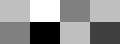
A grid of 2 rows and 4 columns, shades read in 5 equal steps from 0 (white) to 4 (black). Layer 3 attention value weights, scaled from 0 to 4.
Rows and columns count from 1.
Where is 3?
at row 2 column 4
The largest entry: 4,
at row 2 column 2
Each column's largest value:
2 4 2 3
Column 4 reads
1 3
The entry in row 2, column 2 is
4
